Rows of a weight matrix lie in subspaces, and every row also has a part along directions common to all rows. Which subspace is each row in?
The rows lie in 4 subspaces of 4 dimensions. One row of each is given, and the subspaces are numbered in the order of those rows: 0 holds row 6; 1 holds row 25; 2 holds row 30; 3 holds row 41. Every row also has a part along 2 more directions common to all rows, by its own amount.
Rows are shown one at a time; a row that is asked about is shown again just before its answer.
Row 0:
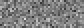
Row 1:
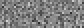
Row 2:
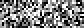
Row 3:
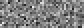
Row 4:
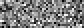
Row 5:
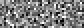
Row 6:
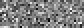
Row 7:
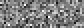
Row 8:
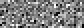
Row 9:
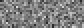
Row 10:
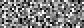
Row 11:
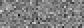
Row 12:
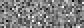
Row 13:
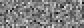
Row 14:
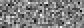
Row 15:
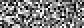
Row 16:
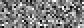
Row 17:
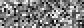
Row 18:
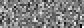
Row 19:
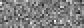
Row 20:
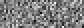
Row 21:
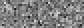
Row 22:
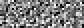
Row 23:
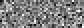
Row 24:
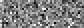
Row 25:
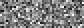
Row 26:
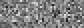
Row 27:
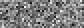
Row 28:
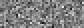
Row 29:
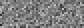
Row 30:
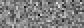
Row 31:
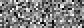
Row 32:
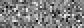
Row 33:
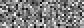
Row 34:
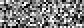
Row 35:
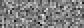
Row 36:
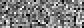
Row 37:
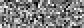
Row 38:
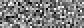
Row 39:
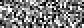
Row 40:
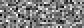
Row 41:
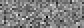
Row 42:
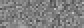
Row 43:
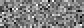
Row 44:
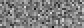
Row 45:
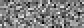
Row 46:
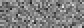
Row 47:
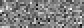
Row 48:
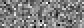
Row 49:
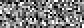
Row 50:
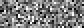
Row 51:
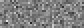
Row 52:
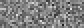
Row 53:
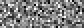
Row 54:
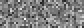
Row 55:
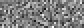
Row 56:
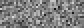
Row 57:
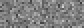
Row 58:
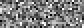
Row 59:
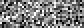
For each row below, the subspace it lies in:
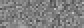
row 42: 2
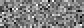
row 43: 0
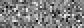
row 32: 1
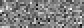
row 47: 0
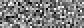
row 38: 2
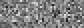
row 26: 1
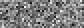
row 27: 2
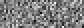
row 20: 3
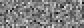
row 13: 3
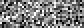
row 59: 2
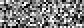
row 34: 3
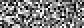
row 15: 2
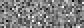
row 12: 0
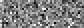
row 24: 3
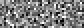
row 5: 2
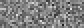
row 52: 1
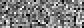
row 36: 0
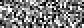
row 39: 1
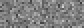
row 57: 2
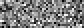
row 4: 3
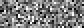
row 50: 3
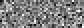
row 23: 3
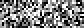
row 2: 2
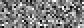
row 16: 1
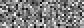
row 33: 1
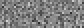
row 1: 0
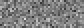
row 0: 0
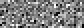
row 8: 0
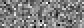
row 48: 1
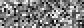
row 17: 1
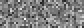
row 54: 0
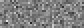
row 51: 3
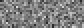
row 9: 3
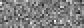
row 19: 1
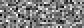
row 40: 2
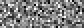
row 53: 2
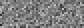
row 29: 0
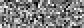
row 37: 3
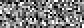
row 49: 1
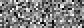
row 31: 1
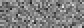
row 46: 2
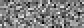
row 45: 3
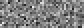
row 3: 0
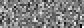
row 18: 0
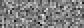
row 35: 3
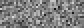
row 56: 2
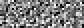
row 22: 0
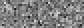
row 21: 1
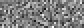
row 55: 3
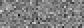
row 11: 0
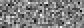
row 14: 2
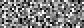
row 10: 0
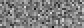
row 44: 2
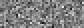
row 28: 1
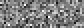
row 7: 3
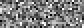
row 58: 1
